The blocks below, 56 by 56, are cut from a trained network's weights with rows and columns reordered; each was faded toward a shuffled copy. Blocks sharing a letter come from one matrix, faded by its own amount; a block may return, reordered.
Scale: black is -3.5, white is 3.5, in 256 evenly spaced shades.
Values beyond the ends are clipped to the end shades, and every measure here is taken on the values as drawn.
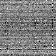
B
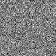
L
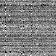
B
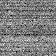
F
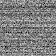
F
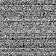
F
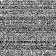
F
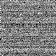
F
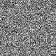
L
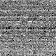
F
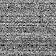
F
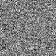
L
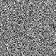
L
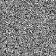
L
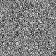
L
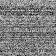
F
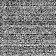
F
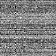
B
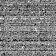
F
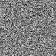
L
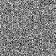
L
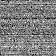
F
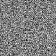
L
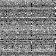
B
